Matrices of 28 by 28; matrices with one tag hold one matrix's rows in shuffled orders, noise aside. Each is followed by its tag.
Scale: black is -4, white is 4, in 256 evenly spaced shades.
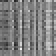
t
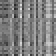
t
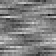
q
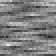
q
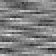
q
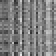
t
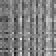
t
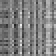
t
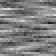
q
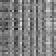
t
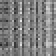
t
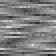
q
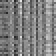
t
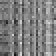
t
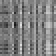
t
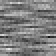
q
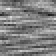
q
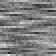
q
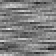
q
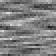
q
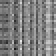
t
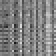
t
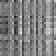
t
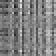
t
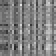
t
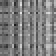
t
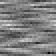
q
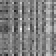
t
